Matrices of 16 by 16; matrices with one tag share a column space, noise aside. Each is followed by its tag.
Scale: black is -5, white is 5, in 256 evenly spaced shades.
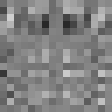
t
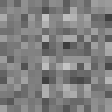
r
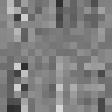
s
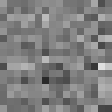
r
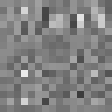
t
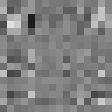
t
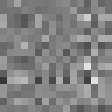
r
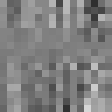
s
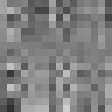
s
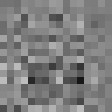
r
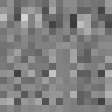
t
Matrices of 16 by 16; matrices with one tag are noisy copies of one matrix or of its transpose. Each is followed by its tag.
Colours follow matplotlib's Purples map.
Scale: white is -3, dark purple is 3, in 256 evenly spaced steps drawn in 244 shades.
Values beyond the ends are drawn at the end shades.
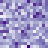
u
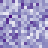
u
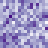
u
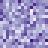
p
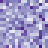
p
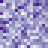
u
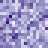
u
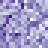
u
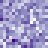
p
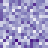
p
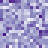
p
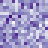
u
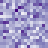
u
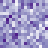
u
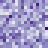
u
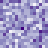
p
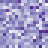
p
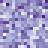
u
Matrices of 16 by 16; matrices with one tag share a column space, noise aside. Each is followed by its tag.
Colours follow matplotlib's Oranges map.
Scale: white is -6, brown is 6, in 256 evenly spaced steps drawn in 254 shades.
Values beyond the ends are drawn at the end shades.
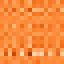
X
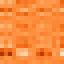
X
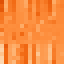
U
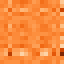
X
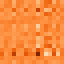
X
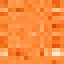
X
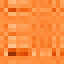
X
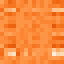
X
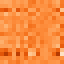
X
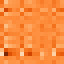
X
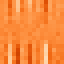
U
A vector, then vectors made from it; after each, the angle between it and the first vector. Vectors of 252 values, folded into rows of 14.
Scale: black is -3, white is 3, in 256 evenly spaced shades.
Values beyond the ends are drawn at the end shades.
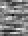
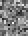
orthogonal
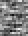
nearly parallel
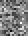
partly aligned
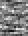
nearly parallel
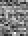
partly aligned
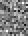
partly opposed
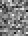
partly opposed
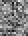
partly aligned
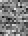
partly opposed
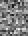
partly aligned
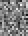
orthogonal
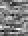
nearly parallel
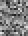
partly aligned
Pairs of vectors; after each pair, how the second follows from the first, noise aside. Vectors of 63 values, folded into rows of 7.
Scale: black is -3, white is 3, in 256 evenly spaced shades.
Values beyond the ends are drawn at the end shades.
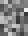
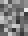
copied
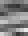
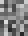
shuffled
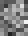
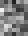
shuffled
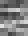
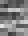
copied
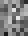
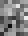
shuffled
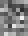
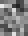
shuffled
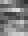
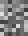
shuffled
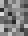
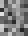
copied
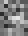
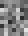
shuffled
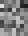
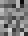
shuffled
